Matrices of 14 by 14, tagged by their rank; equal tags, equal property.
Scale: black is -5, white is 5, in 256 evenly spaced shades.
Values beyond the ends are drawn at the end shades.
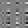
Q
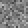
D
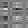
Q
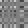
Q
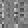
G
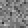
D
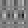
Q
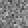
D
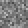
D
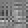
G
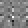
G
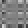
Q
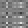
Q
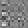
G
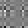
Q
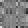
G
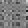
G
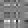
Q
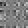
G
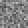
D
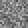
D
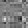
G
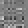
G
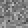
D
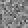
D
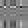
Q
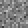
D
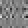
G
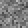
D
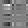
Q
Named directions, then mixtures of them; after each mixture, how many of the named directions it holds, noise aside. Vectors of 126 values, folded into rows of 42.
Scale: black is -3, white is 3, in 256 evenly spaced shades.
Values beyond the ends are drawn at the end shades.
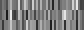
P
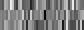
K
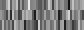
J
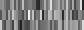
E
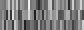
two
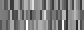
three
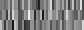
two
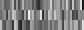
one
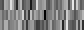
one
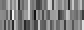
two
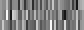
one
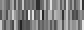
one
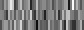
three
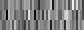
three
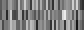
one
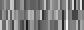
two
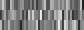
two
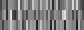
one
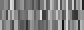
two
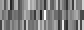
three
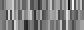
three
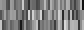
two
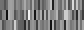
three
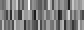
one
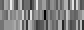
one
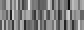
one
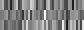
one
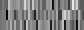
two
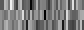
one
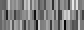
two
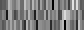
two
